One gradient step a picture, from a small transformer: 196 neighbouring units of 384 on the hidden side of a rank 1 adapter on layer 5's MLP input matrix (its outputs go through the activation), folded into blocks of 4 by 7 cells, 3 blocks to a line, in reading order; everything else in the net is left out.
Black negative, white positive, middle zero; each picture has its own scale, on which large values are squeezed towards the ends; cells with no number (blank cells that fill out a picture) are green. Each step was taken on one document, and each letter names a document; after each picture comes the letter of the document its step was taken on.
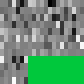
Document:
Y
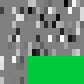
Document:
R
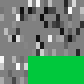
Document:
R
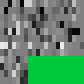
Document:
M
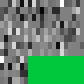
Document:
M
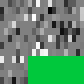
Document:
R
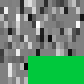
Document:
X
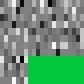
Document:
Y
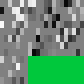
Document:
R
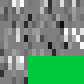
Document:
Y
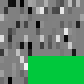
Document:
X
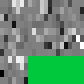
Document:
Y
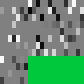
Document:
R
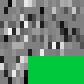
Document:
M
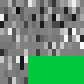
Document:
Y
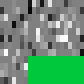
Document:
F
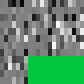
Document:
Y
